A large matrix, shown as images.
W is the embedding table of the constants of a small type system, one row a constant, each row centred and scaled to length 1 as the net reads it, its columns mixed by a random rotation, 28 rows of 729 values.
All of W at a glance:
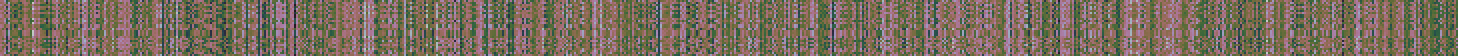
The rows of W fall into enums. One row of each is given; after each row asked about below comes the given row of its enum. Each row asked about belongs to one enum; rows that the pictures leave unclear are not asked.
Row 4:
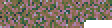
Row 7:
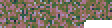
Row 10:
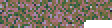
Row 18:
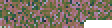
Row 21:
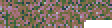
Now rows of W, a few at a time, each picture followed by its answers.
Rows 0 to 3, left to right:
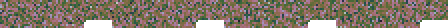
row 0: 10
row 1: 4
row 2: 7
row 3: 18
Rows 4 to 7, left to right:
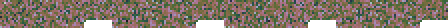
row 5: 7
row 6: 18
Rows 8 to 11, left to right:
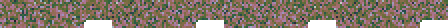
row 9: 4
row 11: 4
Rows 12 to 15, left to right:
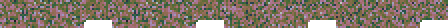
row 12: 7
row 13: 7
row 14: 21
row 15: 4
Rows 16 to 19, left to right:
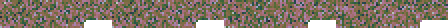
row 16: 4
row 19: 21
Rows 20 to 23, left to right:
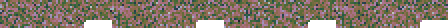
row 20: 10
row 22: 7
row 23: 21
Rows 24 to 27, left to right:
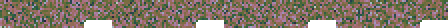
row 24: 18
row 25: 4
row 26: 10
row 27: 7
